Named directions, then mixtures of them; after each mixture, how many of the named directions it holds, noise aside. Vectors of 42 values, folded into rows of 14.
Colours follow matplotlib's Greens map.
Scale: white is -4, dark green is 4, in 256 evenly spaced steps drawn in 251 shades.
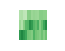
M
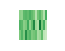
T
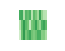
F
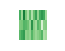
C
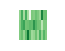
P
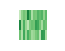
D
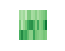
one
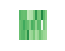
two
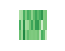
two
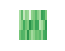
three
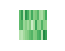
three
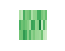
three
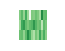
one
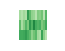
three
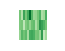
two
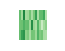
one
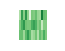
one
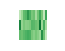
two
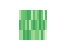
three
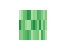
two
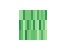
two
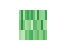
two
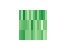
one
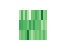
one
